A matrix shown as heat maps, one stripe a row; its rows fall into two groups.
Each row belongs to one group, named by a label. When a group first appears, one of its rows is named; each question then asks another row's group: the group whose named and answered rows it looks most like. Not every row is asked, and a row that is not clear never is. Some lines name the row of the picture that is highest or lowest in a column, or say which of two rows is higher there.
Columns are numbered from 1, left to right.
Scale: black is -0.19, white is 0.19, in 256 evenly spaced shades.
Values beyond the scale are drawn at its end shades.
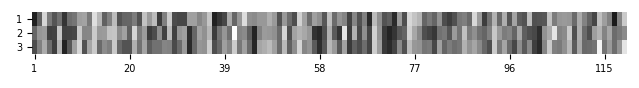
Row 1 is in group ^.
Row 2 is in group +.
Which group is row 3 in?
+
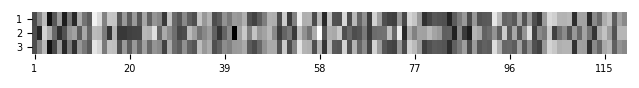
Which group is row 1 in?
+
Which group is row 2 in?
^
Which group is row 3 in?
+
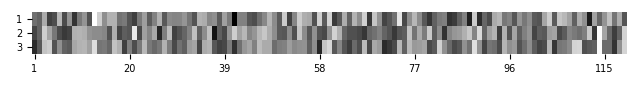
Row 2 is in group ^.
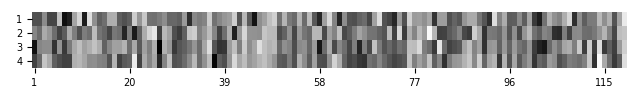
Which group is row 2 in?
^
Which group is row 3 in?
^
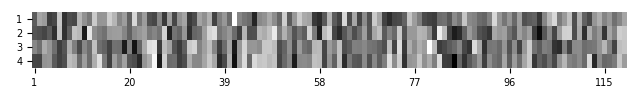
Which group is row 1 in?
+
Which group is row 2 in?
+
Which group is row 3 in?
^
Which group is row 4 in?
^
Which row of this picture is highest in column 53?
1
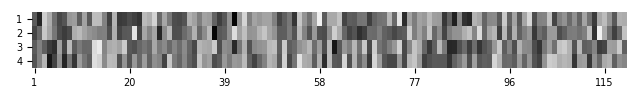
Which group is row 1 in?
^
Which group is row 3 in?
+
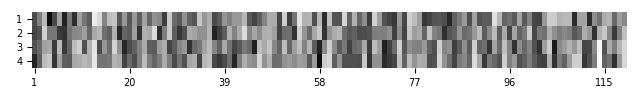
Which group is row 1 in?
+
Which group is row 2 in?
^
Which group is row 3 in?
+
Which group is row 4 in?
^
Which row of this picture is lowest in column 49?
4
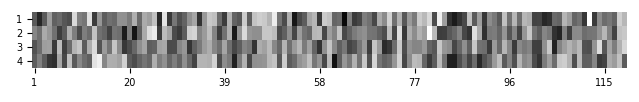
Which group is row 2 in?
^
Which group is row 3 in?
+
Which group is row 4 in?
+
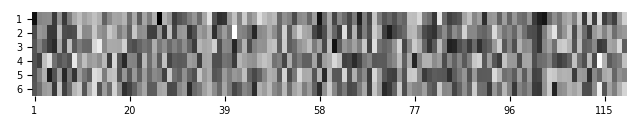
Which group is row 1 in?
^
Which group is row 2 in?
+
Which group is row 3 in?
+
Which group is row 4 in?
^
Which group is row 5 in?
+
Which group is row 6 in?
+
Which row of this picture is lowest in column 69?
4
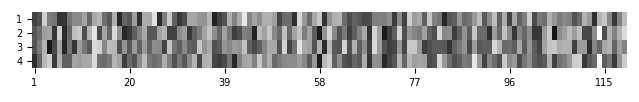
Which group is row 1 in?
^
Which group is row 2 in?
+
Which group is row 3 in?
+
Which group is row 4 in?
^
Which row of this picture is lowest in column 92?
2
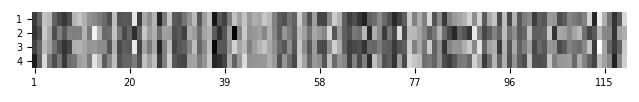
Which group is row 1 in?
^
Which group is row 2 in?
^
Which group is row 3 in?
^
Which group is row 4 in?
^
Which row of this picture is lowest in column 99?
4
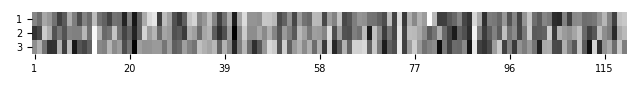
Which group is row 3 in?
+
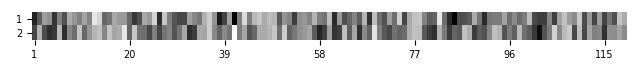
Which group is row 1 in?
^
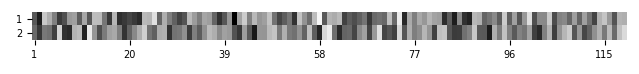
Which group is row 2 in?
+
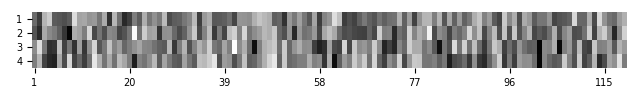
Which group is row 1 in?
^
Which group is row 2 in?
^
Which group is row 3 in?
+
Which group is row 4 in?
+
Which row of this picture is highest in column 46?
1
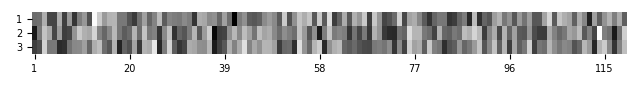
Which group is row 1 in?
+
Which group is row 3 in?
^
